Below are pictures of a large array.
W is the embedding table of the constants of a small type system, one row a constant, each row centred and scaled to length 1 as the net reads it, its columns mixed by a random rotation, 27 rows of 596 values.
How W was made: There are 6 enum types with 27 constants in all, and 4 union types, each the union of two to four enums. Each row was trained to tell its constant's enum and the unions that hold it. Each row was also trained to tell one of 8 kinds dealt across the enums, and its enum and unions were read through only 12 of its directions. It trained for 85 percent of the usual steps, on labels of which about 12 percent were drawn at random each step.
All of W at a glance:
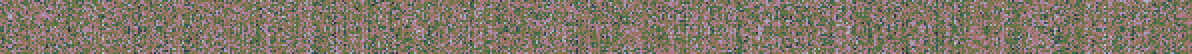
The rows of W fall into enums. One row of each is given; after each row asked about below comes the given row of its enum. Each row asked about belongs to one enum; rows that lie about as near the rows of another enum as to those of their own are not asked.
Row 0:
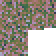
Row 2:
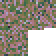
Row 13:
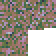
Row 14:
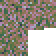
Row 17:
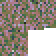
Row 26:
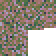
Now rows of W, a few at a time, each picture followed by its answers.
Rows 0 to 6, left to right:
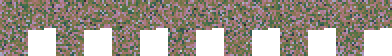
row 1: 26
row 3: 17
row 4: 14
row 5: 13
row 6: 0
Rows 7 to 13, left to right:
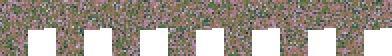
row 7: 14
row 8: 14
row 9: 17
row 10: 26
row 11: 2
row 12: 26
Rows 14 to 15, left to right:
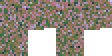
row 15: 13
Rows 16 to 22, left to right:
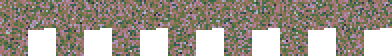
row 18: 2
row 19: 13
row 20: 2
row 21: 2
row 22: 17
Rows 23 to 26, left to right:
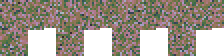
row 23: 13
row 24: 26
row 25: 2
